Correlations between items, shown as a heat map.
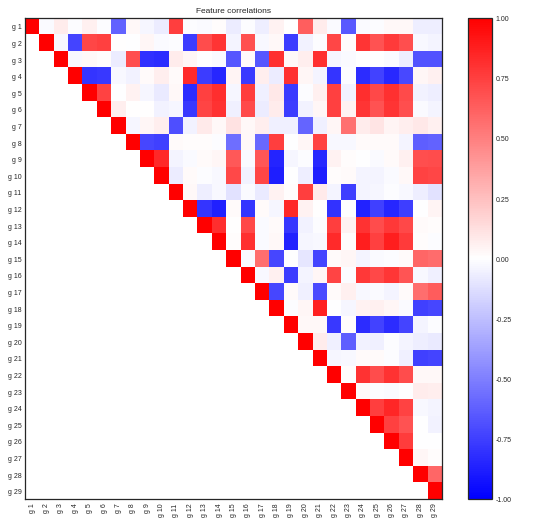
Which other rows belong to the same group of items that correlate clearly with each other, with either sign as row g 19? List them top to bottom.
g 2, g 4, g 5, g 6, g 12, g 13, g 14, g 16, g 22, g 24, g 25, g 26, g 27
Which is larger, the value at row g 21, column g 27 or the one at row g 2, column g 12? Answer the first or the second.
the first
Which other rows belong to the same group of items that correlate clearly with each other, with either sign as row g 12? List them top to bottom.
g 2, g 4, g 5, g 6, g 13, g 14, g 16, g 19, g 22, g 24, g 25, g 26, g 27
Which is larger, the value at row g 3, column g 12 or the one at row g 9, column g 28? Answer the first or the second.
the second
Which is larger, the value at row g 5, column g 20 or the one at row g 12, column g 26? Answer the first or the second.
the first
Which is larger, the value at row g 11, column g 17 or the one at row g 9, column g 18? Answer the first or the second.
the first
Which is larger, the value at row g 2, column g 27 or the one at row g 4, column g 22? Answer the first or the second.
the first
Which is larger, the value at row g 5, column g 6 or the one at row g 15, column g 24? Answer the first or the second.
the first
